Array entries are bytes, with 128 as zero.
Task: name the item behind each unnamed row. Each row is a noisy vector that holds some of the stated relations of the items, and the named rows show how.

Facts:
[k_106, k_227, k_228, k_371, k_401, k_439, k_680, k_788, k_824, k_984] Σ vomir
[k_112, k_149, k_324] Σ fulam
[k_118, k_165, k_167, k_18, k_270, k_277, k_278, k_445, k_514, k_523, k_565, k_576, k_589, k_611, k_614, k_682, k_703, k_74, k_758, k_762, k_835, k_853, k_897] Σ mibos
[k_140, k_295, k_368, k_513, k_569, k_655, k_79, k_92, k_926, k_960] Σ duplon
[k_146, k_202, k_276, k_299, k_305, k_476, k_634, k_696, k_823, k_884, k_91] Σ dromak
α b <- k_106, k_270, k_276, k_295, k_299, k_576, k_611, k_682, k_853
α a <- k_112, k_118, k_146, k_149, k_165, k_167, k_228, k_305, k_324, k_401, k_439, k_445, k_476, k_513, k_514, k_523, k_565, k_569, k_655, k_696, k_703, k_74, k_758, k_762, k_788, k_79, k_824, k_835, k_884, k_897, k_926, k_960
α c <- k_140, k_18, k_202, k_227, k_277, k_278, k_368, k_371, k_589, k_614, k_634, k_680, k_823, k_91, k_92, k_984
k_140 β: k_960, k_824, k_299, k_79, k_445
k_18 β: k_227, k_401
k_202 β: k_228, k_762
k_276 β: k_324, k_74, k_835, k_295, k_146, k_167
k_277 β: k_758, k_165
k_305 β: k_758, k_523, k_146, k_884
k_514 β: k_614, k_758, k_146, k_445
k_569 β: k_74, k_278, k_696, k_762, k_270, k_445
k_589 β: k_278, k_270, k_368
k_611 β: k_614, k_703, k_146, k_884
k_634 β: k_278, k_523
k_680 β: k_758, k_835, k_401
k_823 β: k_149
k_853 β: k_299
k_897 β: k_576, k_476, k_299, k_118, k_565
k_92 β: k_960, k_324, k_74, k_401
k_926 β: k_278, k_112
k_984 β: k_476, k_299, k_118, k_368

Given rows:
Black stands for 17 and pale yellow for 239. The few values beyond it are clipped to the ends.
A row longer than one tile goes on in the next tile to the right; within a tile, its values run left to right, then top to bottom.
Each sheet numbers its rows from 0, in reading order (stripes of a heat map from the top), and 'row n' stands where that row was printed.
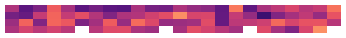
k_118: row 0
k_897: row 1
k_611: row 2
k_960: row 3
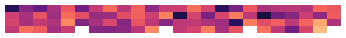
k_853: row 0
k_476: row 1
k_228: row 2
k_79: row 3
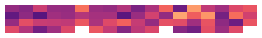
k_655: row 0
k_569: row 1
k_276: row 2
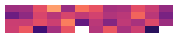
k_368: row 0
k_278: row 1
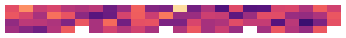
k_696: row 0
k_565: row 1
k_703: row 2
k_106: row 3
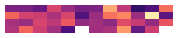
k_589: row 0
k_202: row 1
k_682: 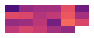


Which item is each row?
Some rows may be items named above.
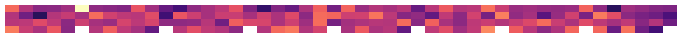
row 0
k_926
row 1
k_589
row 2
k_682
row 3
k_853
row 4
k_614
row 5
k_824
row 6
k_569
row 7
k_277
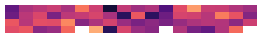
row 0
k_140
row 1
k_165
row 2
k_696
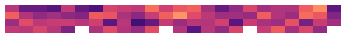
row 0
k_514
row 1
k_106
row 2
k_305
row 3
k_270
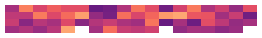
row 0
k_299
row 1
k_576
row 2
k_634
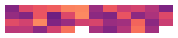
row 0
k_295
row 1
k_324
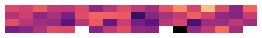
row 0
k_401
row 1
k_680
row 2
k_227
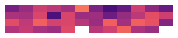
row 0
k_92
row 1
k_897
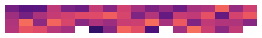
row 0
k_897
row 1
k_18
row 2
k_984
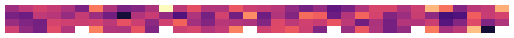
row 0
k_149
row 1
k_926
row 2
k_824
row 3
k_762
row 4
k_371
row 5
k_112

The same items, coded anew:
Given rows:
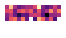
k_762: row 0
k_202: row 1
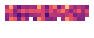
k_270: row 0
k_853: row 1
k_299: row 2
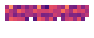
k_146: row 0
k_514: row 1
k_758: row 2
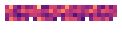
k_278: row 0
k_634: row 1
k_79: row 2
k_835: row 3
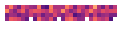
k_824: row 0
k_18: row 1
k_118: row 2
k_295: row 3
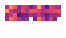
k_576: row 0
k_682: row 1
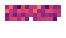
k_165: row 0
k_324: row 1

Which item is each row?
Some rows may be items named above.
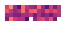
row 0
k_371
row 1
k_703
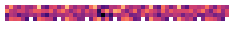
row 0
k_79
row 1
k_569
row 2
k_299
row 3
k_228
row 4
k_476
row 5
k_140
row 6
k_276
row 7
k_824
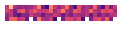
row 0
k_696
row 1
k_680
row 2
k_401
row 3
k_165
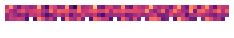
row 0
k_149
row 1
k_589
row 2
k_277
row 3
k_569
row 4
k_611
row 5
k_476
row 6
k_984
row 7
k_106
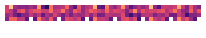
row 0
k_696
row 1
k_277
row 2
k_401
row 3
k_92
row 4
k_112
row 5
k_276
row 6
k_368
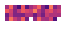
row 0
k_614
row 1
k_227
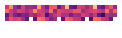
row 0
k_960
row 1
k_897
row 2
k_305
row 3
k_926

